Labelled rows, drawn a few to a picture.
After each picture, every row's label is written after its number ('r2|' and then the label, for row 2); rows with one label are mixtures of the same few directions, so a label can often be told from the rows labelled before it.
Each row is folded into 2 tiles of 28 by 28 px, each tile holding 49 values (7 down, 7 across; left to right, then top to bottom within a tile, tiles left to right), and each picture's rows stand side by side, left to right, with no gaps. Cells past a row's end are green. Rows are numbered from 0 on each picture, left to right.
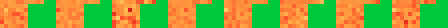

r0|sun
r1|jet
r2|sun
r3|sun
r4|jet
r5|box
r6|box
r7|jet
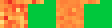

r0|sun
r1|sun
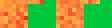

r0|box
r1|sun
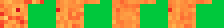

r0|sun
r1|jet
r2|sun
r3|jet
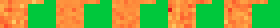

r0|jet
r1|sun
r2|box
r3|jet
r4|sun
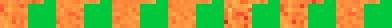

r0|jet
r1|sun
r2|box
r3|box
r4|sun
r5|jet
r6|sun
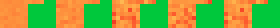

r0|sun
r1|box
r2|sun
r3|box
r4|sun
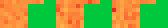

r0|box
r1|jet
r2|jet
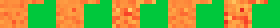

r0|jet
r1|sun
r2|sun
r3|sun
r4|sun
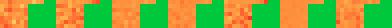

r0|jet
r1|box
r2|jet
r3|box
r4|box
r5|box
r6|sun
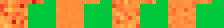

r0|jet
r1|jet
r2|box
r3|sun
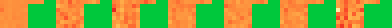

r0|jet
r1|box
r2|jet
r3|sun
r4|box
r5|sun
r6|jet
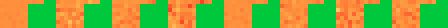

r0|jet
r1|jet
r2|box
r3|jet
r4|sun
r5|box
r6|jet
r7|sun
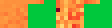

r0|box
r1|jet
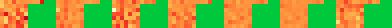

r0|box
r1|jet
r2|jet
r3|box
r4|box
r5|box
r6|sun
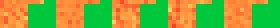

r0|box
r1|jet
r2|sun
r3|jet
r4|sun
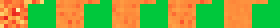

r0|sun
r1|jet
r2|jet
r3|jet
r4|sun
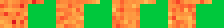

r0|jet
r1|box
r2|jet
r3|sun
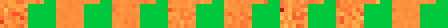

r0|sun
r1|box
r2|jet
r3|jet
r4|box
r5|jet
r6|box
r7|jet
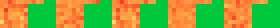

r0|sun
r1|box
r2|sun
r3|sun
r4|box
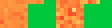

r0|sun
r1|sun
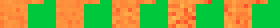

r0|sun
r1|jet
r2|sun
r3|box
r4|jet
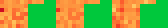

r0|jet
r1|jet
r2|jet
